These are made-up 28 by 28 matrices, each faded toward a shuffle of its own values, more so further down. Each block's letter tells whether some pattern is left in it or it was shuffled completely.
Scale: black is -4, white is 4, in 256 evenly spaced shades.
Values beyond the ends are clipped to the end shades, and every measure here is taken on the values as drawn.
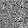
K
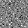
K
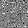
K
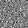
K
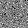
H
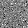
H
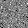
H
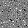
K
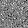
H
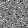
H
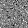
H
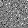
H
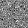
K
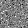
H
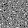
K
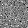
H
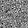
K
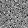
K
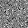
K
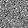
H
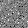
H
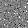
K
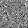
H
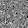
K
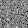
K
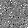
H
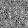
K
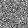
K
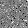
H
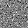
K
